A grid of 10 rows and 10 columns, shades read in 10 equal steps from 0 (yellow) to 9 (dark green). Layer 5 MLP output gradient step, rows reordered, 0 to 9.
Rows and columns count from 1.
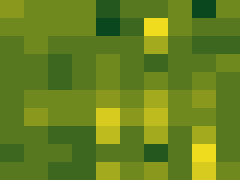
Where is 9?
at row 1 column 9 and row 2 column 5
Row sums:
58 53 58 60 58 48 43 52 58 50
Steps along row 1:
up same same up down same down up down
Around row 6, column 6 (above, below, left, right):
6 4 4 3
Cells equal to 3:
5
